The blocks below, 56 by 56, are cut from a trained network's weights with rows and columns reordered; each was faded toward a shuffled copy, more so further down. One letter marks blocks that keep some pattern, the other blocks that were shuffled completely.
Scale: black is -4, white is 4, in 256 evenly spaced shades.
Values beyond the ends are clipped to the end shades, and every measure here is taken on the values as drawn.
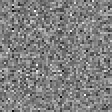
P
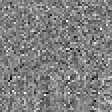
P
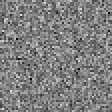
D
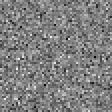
D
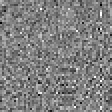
P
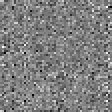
P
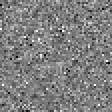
D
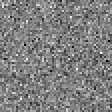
D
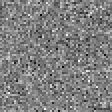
D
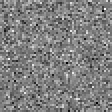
D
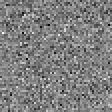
D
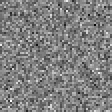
D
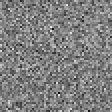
P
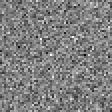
D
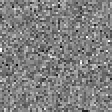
P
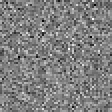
P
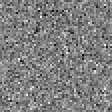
D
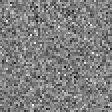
D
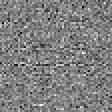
P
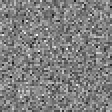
D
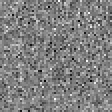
P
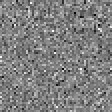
P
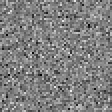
D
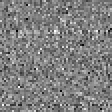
P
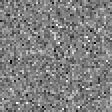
D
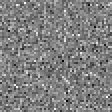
D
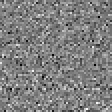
P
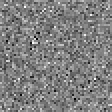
D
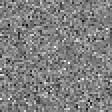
D
